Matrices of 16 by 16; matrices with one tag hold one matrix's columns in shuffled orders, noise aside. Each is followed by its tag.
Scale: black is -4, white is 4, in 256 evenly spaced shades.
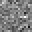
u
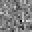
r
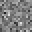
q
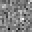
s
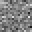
u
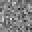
s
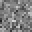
r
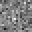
s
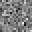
q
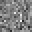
r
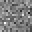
q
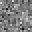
s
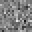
r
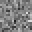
r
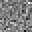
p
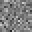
p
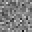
p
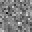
q
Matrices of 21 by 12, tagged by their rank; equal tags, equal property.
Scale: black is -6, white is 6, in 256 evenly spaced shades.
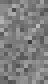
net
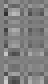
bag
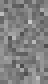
net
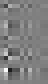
bag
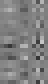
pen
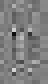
pen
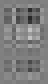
bag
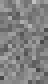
net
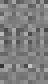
pen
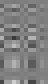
bag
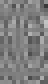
pen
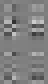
bag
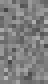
net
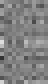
pen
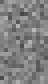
net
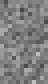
net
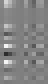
bag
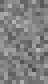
net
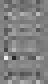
pen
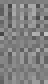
pen
